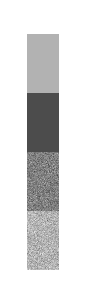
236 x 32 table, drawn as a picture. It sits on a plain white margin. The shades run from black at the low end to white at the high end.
It is made of 4 by 1 panels. Panel 1,1: high, flat. Panel 2,1: low, flat. Panel 3,1: middling, fine-grained. Panel 4,1: high, fine-grained.
